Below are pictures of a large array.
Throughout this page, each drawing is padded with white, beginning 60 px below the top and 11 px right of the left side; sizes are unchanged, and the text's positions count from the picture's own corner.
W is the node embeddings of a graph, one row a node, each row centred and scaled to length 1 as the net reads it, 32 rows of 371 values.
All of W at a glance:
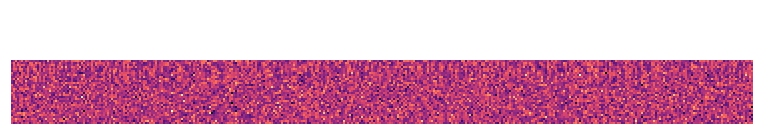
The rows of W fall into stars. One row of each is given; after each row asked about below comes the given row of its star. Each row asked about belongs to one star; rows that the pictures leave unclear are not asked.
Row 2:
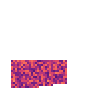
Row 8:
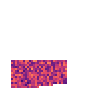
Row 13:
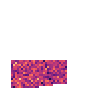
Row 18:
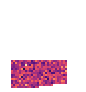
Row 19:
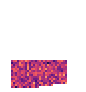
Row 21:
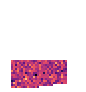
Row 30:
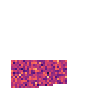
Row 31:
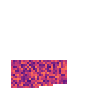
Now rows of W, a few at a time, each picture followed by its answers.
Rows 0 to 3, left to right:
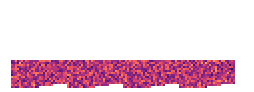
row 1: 2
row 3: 13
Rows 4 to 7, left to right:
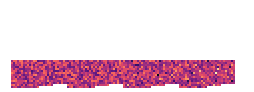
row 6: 31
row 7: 31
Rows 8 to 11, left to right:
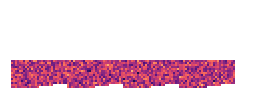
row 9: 2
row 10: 8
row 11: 13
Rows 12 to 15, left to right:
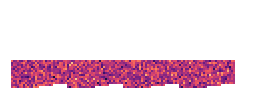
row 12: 31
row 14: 19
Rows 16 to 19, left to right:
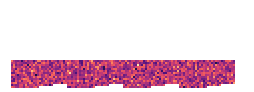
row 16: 21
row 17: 30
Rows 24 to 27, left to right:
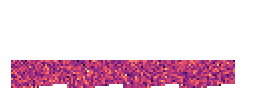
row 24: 18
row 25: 21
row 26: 2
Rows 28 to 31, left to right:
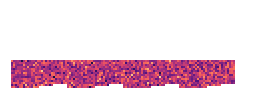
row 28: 21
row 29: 30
